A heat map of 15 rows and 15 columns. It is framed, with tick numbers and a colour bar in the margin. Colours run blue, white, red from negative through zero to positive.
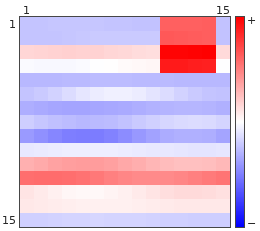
The values are skewed, with a long tail toward high values. An odd patch, higher than its surroundings, sits in the top right. Values change most from cell to cell in the top right. The grain runs across in streaks. The ninth with the highest average is the top right.
